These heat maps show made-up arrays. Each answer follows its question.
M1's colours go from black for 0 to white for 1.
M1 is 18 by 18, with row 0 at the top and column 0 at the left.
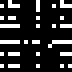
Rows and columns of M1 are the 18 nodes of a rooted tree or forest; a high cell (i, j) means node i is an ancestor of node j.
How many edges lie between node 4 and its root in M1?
5
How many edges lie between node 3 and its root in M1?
6
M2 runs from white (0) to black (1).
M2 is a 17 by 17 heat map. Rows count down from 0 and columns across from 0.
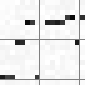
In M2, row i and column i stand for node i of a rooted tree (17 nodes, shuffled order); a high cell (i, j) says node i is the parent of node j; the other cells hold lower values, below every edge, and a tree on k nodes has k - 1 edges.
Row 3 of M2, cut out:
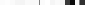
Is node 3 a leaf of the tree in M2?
no
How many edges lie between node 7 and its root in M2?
2
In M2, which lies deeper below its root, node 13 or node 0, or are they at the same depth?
the same depth
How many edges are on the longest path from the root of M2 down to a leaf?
2
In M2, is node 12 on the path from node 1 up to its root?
no
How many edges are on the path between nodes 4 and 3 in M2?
2
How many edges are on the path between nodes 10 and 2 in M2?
4
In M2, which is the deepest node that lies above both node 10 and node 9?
4
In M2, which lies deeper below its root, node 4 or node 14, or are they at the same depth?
node 14
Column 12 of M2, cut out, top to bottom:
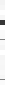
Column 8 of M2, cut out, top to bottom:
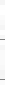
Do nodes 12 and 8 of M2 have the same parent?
no
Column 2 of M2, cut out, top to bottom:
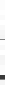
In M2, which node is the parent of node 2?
15
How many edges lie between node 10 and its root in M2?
2
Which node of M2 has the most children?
4
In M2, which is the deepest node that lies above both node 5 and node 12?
4
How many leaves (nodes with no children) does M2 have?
13
